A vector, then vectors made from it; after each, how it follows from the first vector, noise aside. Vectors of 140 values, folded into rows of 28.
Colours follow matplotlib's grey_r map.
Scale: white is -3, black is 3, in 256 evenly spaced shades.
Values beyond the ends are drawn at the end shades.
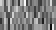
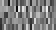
wrapped around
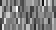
wrapped around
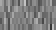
shrunk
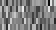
wrapped around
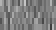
shrunk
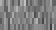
shrunk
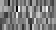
wrapped around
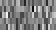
wrapped around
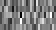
wrapped around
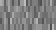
shrunk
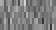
shrunk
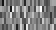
wrapped around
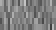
shrunk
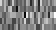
wrapped around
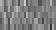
shrunk
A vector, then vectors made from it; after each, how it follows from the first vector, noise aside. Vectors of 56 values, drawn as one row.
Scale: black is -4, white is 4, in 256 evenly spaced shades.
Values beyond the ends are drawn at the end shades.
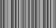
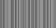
shrunk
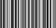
scaled up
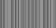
shrunk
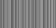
shrunk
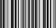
scaled up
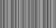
shrunk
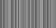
shrunk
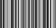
scaled up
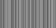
shrunk
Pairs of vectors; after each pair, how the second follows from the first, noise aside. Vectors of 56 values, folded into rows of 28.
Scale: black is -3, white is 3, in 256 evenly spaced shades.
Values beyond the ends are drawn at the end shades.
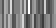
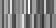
copied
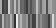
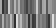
copied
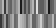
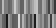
reversed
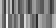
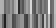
reversed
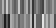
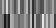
copied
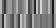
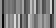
reversed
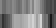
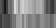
reversed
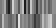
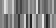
reversed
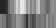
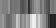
reversed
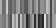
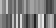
sign-scrambled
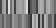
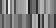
copied
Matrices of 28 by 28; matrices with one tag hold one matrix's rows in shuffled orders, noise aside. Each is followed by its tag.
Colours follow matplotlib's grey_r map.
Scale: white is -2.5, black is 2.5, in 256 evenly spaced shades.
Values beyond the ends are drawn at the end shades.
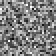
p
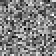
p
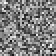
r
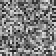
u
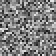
r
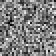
r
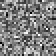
r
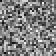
p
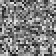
u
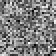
u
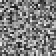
p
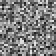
p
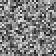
p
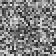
u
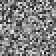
p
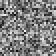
u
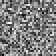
r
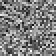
r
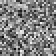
p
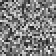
r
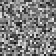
p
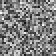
r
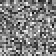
p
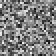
p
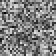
u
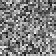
r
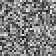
r
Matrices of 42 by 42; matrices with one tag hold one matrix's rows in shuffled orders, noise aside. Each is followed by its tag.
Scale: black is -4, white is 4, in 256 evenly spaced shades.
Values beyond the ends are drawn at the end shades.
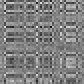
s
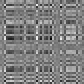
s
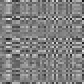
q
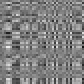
q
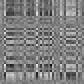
s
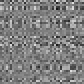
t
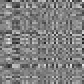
q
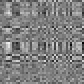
q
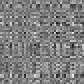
t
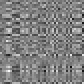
q
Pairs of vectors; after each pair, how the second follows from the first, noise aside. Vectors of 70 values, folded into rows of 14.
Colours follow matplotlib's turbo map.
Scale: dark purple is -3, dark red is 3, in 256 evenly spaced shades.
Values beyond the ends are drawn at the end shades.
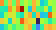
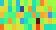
negated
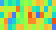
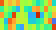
negated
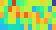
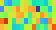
shuffled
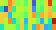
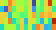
copied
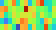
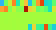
partly zeroed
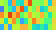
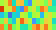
negated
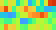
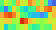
negated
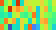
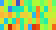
negated
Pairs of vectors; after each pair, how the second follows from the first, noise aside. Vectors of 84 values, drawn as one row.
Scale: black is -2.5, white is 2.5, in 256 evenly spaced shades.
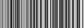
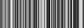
sign-scrambled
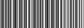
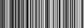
sign-scrambled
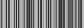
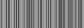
shrunk
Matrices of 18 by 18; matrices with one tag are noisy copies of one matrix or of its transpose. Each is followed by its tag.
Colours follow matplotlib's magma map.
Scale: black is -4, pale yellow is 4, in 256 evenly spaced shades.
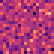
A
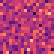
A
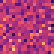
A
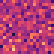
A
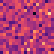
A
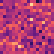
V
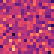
A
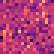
V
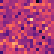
V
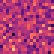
A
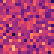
A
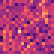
V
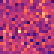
V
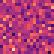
A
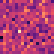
V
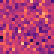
V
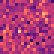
V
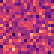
A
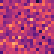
V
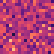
A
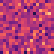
A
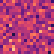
A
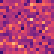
V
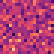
A
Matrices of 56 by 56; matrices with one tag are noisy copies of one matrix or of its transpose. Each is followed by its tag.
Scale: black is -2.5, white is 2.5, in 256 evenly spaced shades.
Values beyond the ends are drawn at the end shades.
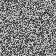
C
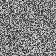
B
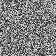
C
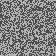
C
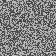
B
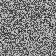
B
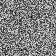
B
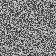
B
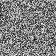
C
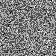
B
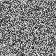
C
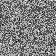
C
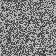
C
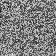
C
